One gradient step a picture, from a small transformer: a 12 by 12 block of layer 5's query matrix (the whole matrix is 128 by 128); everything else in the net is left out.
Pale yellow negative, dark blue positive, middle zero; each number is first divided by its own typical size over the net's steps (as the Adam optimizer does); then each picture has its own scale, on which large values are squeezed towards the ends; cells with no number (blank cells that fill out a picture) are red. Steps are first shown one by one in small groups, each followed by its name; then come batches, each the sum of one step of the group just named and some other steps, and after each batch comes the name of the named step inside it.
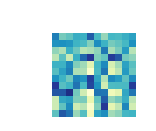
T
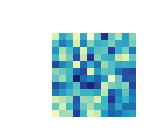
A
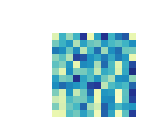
A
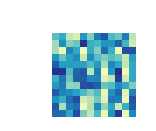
A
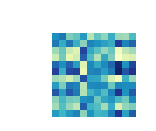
A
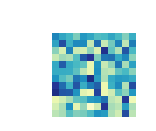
T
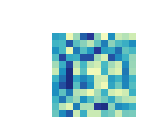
T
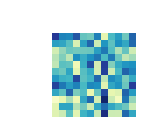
T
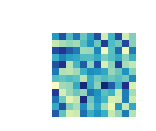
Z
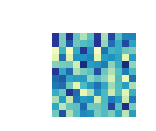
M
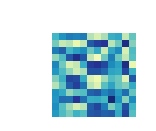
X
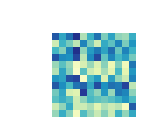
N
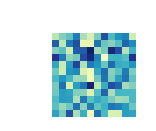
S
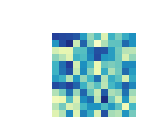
N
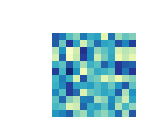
M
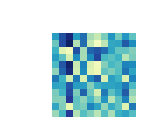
N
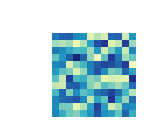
X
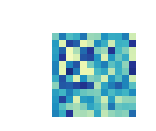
S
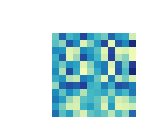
Z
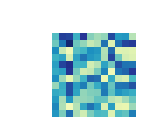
Z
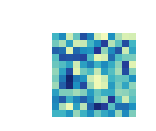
X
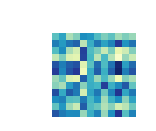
Z
